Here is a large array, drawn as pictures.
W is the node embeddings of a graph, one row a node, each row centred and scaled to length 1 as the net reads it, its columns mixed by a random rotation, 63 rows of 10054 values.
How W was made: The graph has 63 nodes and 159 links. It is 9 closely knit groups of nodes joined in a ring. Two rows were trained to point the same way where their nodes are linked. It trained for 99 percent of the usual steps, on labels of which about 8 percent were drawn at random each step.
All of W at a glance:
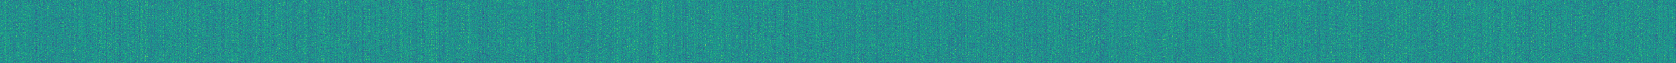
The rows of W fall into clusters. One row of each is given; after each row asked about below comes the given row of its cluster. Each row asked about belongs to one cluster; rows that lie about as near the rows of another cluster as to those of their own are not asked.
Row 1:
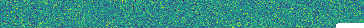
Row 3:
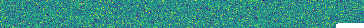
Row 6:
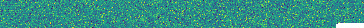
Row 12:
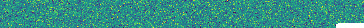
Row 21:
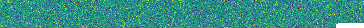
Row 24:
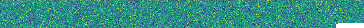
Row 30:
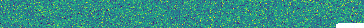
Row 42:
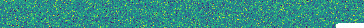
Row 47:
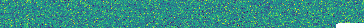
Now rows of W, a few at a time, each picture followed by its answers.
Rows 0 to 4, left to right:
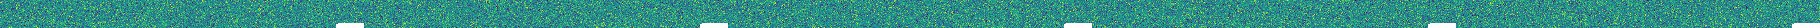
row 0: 30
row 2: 1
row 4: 1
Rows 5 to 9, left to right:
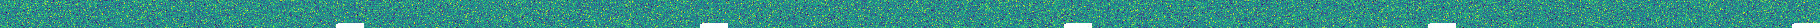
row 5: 6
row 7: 24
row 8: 6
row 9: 30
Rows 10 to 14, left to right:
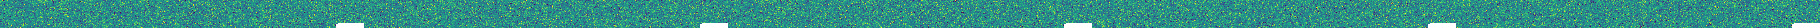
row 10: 12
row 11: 3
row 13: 47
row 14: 24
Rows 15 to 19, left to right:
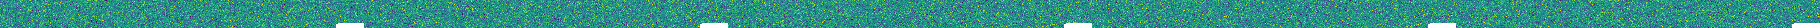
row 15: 6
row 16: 30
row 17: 47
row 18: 47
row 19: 6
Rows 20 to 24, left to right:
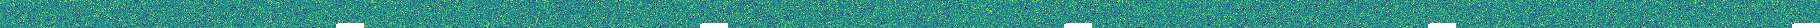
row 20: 24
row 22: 30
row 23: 47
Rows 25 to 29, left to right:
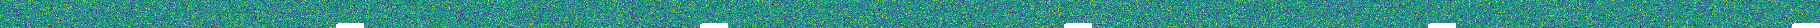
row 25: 3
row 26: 30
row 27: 47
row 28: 21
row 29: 24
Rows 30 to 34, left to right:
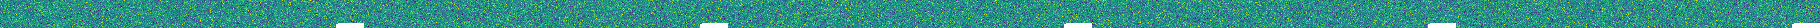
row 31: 30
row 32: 24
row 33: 42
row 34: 3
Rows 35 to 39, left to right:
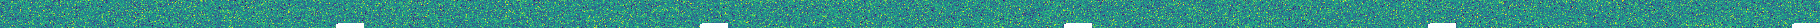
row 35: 6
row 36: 6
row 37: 24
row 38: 3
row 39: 1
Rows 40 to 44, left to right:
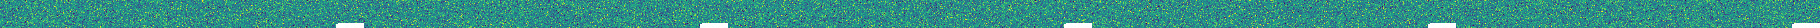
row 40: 42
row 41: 12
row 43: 21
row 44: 3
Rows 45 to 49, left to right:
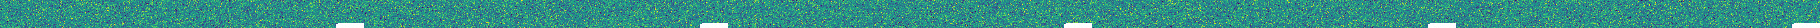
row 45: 3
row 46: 21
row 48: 3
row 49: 12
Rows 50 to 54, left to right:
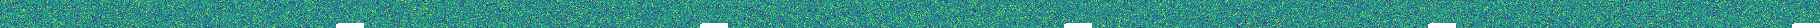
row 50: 30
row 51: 12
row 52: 21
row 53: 47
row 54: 6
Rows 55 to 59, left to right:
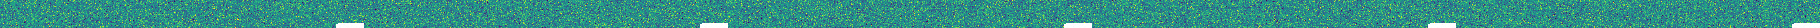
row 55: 42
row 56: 1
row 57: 24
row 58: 42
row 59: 30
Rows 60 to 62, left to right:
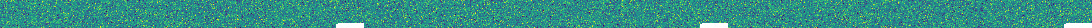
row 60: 42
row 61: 24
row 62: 47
